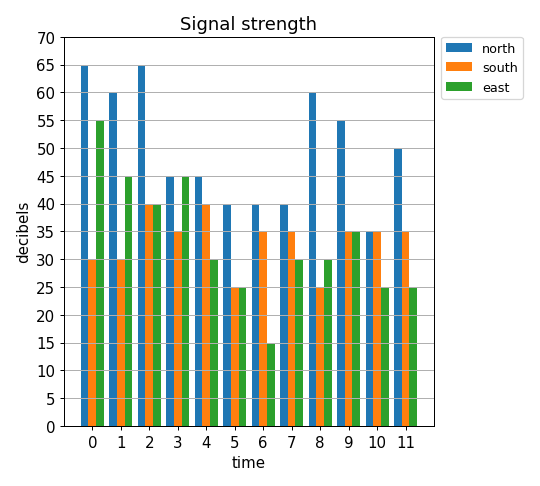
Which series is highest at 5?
north
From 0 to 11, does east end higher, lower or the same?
lower
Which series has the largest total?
north
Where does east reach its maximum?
0
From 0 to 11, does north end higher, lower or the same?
lower
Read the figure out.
Title: Signal strength
x-axis: time, ticks 0 1 2 3 4 5 6 7 8 9 10 11
y-axis: decibels, ticks 0 5 10 15 20 25 30 35 40 45 50 55 60 65 70
Legend: north, south, east
Values:
north: 65 60 65 45 45 40 40 40 60 55 35 50
south: 30 30 40 35 40 25 35 35 25 35 35 35
east: 55 45 40 45 30 25 15 30 30 35 25 25
